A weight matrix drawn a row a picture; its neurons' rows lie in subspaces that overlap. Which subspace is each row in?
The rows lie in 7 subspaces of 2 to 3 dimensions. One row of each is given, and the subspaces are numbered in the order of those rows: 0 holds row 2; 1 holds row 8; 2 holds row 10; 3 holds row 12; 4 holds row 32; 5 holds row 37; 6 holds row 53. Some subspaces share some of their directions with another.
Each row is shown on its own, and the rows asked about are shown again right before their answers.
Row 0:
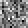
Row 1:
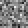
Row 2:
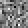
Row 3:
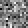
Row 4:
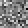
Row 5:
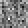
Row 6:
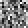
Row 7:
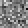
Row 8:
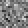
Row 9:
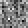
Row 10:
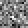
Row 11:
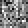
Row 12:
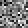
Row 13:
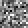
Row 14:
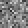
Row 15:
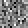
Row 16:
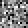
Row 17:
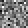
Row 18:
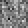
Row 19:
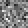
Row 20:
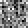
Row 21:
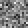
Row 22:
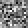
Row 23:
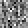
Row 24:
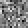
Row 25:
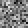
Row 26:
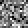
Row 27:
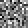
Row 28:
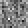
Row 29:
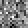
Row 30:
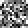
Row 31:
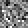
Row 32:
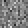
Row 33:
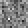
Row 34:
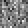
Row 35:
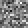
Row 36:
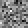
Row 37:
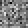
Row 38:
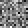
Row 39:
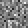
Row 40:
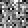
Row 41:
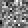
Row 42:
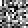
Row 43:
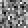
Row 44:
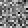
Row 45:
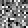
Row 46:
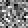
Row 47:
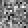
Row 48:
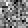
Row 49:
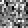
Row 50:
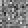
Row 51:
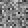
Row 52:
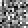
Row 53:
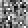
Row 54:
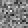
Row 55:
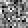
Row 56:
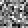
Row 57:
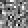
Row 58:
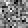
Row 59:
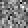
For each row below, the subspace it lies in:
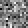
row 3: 6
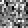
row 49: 2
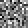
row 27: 4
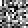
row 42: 5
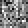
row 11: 5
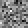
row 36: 0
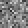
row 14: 5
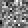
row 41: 0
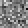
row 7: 3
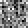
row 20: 1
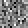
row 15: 4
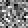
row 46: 1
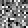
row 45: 4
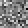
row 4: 3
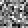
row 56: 2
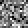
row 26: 2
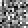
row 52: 5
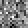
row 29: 2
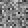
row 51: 3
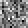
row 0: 2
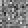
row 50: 5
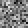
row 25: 6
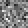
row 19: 1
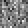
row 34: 4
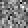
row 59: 5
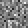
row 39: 4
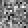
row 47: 6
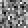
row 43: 0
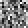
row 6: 5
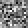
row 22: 6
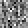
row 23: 4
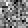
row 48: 6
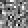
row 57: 0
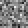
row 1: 2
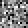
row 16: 0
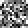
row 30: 2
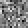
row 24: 0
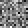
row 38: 3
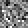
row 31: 1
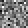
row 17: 4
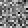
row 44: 3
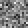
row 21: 6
